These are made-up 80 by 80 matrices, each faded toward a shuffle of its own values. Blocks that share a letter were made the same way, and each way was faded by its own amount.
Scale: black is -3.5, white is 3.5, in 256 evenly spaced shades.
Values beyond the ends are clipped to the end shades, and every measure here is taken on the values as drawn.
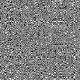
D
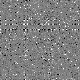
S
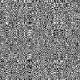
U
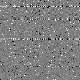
S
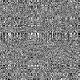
U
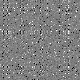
S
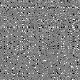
S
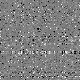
S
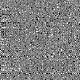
D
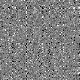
D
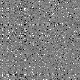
S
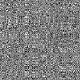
U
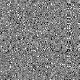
D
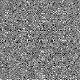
D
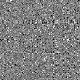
D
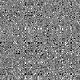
D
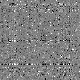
S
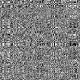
U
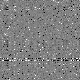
S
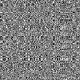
U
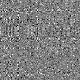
D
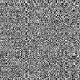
U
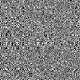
U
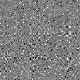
S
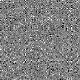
D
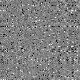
S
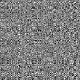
U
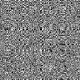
U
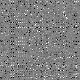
S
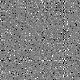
S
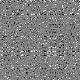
S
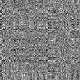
U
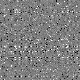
S
